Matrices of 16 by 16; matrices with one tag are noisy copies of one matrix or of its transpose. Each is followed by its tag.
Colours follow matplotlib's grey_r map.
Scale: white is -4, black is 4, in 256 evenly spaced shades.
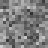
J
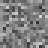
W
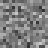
W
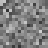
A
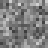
J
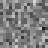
W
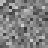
A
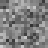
J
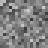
A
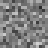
W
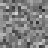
W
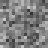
J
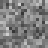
J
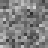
J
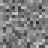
W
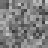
J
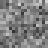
J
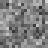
J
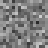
W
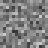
W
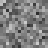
A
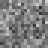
J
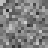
A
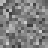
A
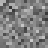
A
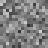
A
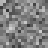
A
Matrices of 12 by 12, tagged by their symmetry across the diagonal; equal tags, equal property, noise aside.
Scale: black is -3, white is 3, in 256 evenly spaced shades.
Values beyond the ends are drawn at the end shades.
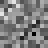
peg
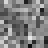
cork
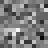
cork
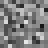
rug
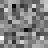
cork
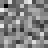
cork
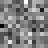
rug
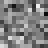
cork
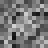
peg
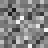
peg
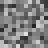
rug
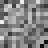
peg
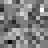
rug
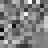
rug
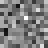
cork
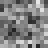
cork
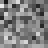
rug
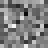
rug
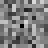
cork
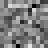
cork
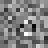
rug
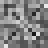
peg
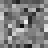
rug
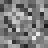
peg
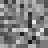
rug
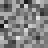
peg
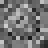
peg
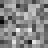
cork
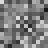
peg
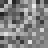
peg
